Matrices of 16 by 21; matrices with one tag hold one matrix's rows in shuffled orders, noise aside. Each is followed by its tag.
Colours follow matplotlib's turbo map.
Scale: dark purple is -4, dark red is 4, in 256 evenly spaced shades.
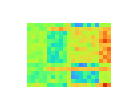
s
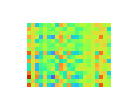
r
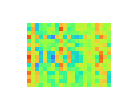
r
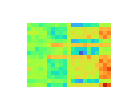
s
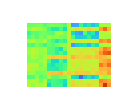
s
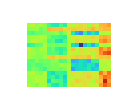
s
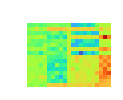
s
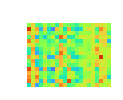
r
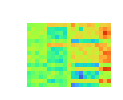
s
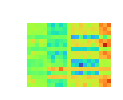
s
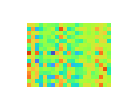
r
